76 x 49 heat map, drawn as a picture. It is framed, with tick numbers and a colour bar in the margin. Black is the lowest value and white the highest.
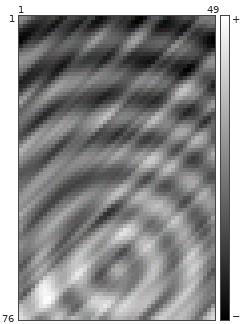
Lone odd cells: none. Slope: up to the bottom. Rings: centred on the bottom middle. Histogram: bell-shaped.
